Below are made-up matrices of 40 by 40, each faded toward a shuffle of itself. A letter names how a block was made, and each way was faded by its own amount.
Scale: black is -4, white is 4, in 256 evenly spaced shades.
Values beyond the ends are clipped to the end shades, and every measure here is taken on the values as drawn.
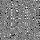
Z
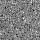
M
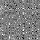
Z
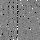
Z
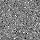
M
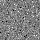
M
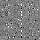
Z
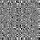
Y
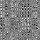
Y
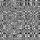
Y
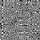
Z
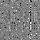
Z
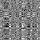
Y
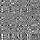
Y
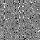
Z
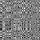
Y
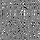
Z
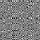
Y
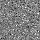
M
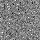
M
